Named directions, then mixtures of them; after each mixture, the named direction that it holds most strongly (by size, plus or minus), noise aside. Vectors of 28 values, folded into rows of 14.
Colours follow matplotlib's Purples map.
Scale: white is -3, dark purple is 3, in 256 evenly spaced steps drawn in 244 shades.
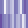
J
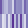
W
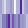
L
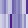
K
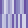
W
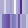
L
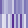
W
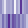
L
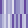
W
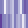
J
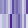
K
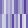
W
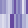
K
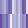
K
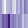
L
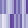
K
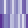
J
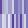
W
